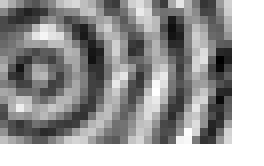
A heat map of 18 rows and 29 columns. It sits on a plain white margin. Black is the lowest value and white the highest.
No overall slope runs across the table. On average the colour sits 50% of the way up the scale. No row or column stands out. Concentric rings centre on the middle left.
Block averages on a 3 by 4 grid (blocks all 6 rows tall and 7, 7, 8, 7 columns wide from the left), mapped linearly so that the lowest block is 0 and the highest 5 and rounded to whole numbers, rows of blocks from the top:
2 3 3 3 / 0 0 5 0 / 3 3 4 3
